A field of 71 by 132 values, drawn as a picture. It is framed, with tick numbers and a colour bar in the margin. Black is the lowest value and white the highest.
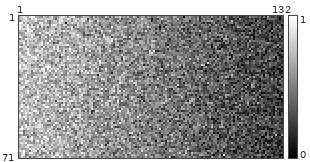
There are no regular stripes. On average the colour sits 50% of the way up the scale. The grain is fine, like static. The values follow a bell shape. Values rise toward the left.
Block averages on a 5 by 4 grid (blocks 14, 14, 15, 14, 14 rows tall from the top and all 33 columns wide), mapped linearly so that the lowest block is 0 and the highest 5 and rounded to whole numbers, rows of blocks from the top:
5320
5320
5320
5320
5320
